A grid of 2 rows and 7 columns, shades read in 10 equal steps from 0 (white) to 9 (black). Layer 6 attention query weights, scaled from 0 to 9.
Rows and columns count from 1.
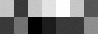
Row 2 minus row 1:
5 -2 7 7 7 5 -2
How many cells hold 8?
1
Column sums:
9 12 11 9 7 9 10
